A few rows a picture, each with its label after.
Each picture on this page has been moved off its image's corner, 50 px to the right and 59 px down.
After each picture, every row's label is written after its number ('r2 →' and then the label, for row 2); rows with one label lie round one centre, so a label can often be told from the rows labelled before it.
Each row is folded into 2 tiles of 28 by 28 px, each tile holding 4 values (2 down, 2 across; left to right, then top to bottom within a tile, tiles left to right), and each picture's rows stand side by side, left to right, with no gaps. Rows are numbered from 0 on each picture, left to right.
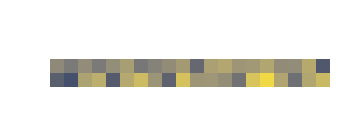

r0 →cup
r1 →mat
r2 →mat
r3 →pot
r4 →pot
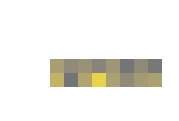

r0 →pot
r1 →pot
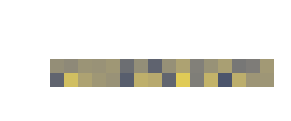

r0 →mat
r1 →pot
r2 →mat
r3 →mat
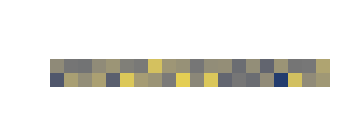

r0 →mat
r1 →mat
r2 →mat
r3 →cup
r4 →mat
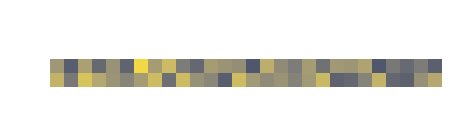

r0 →pot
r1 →pot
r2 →mat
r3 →mat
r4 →pot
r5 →cup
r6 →cup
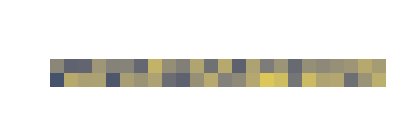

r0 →mat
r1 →mat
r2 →cup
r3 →pot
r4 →pot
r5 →pot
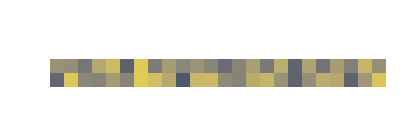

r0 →mat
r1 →pot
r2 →pot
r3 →pot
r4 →pot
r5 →pot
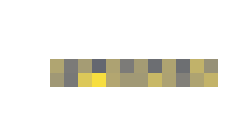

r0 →pot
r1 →pot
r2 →pot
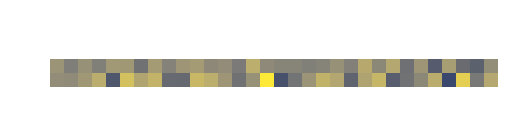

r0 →pot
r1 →mat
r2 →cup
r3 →pot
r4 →cup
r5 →pot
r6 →cup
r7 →mat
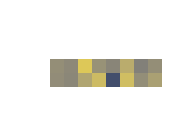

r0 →pot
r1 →mat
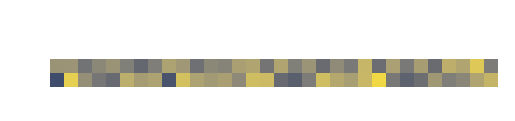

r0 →mat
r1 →mat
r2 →mat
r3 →pot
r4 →cup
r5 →pot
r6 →cup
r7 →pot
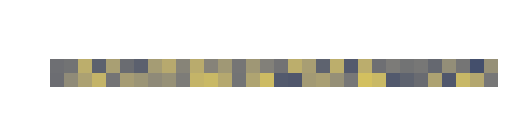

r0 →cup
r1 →mat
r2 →pot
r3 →pot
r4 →cup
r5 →pot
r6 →cup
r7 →mat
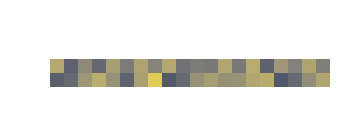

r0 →cup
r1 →pot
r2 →cup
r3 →pot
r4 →cup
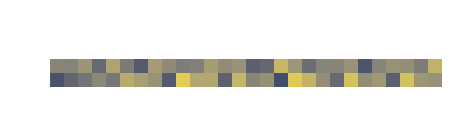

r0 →cup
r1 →mat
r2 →mat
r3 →mat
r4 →mat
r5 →mat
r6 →mat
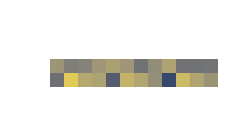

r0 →mat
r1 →mat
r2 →mat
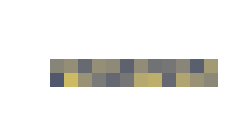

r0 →mat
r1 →cup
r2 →mat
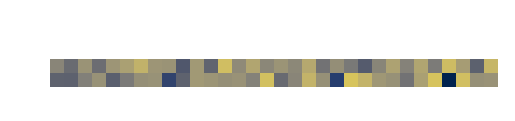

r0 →cup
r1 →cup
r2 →cup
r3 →pot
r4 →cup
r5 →mat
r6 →pot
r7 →mat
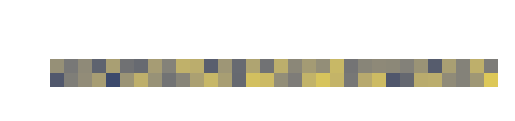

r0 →cup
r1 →mat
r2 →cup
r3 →pot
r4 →pot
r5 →pot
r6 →cup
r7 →pot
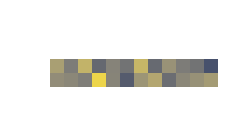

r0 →pot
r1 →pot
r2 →cup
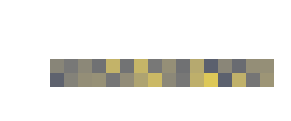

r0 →cup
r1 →pot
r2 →pot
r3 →mat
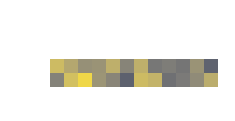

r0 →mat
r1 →pot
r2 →cup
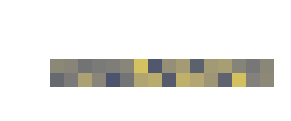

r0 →cup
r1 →cup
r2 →mat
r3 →mat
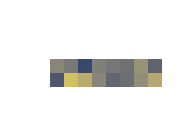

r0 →mat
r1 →cup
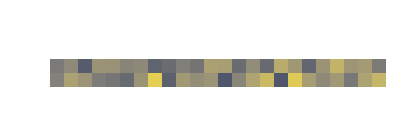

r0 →mat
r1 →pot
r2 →mat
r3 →cup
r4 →mat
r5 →pot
